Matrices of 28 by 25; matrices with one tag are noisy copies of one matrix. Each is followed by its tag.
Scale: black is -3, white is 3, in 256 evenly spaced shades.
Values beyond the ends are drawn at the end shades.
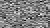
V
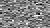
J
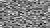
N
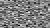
N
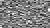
N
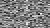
J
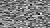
J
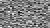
N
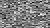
V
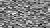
N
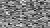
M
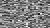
J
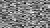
V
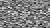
N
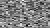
M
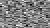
M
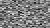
N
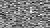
V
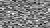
N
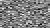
N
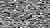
J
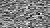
J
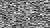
V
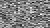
V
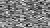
M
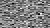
J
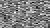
V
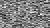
V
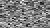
M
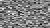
N
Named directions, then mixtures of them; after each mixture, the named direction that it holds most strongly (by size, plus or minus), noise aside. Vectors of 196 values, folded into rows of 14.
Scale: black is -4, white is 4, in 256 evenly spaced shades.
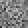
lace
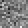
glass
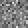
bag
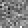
glass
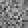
lace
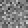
bag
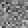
lace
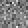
bag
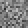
lace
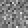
bag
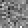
glass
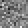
glass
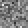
glass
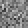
lace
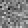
glass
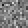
bag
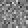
bag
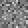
bag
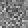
lace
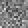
lace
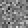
bag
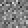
bag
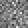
bag
